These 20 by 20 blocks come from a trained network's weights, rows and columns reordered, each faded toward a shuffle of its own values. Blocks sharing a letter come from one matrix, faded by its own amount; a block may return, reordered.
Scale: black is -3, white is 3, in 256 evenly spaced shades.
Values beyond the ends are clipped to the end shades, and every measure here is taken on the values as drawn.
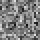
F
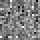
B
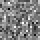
B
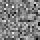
F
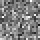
B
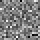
F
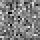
B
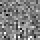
B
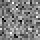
B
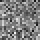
F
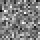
B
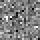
B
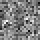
B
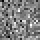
B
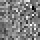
B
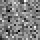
B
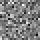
F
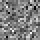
F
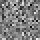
F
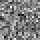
F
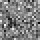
B
